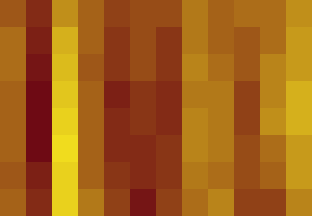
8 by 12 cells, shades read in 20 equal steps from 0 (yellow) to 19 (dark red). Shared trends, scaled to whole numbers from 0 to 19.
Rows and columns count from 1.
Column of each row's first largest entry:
2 2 2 2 2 2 2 6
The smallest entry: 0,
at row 6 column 3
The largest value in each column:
12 19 7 12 17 18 16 10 11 14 14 8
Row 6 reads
11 19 0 11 16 16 15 8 9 13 10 6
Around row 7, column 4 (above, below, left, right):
11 9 1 15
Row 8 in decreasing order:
18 16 14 14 14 14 11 10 9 8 8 1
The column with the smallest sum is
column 3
